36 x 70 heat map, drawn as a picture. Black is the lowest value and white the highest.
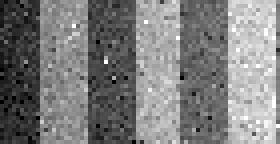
Average level on the scale: 50%. Stripes: upright, repeating 3 times. Slope: up to the right.
